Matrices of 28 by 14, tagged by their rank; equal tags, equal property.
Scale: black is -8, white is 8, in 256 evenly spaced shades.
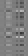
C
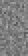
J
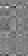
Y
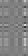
C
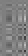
C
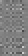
Y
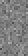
J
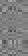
Y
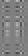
C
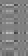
C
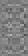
Y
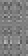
Y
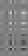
C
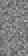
J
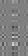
C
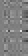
Y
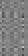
Y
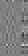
Y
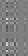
C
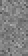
J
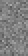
J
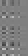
C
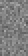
J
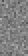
J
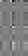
C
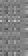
Y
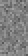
J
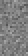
J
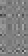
Y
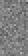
J
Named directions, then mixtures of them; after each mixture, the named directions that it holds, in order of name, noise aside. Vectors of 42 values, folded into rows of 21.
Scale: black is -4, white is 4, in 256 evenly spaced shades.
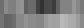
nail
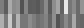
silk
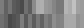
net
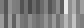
nail, net, silk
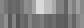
nail, net, silk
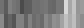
nail, net, silk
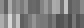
nail, net, silk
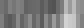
nail, net, silk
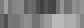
nail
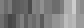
nail, net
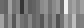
net, silk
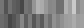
net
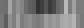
nail, silk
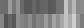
nail, net, silk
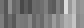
nail, net, silk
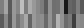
net, silk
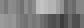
nail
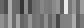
net, silk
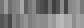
nail, silk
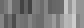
nail, net, silk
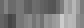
nail, net
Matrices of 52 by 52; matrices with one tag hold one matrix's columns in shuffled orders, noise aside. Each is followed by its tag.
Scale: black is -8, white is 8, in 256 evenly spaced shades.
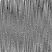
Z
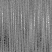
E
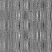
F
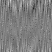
Z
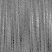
E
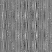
F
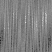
E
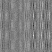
F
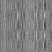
F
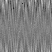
Z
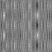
F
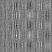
F
